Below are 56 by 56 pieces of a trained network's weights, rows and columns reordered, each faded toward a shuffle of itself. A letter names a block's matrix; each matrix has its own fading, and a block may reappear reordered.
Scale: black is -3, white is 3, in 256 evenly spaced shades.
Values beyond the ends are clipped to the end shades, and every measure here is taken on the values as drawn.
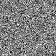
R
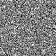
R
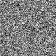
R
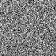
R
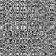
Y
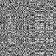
Y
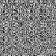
Y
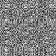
Y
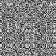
Y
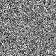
R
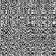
Y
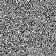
R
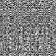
Y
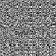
Y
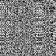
Y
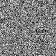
R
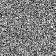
R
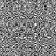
Y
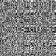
Y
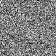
R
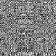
Y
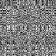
Y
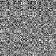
Y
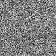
R
